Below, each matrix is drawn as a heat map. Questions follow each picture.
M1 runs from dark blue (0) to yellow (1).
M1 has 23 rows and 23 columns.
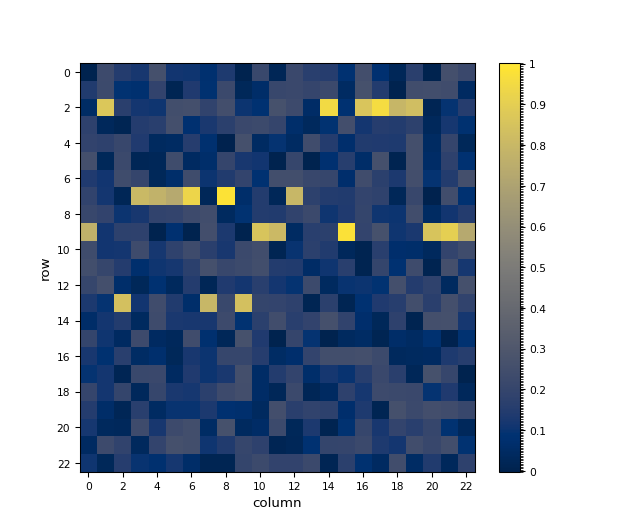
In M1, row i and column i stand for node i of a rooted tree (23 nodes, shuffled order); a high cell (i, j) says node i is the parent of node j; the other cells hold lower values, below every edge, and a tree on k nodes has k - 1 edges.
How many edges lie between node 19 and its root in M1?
2
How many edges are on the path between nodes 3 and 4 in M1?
2
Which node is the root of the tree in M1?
13
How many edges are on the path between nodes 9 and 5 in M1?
3
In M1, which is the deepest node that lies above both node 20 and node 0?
9
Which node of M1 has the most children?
9
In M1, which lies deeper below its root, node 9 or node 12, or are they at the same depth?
node 12
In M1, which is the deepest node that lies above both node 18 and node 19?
2
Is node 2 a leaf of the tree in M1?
no
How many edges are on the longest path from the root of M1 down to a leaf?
2
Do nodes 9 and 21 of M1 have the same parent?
no
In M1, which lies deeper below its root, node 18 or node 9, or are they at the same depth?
node 18
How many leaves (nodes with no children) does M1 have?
19
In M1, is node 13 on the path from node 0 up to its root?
yes
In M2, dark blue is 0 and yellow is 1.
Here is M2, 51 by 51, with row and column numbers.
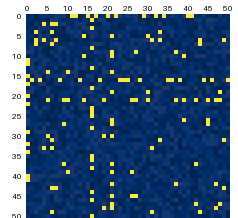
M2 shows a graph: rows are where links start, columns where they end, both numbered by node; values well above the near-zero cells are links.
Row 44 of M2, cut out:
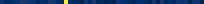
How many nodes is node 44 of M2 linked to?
1
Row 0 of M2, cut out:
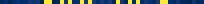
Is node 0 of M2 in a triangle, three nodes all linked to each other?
no
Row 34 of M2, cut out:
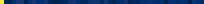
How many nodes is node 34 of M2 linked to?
1
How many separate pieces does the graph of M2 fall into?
4
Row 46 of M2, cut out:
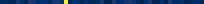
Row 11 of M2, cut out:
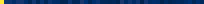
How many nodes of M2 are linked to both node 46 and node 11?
0
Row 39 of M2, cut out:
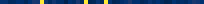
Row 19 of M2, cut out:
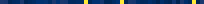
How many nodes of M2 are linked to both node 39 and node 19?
1
